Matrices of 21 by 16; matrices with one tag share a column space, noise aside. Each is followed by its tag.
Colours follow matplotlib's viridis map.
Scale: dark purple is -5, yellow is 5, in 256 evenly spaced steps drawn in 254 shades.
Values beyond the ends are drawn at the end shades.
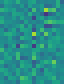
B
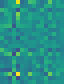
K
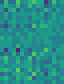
K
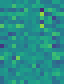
B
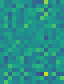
K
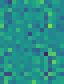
K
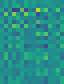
B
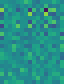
B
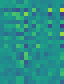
B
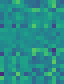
K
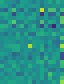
B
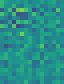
B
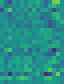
K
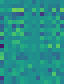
B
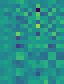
B
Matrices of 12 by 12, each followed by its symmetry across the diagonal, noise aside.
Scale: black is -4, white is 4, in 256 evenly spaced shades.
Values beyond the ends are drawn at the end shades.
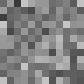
symmetric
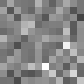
symmetric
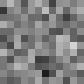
antisymmetric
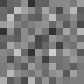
symmetric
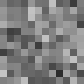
antisymmetric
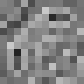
symmetric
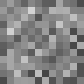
symmetric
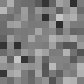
symmetric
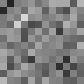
symmetric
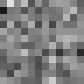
antisymmetric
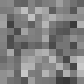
antisymmetric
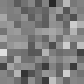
antisymmetric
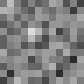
symmetric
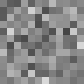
symmetric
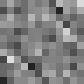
antisymmetric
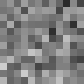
antisymmetric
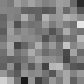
antisymmetric
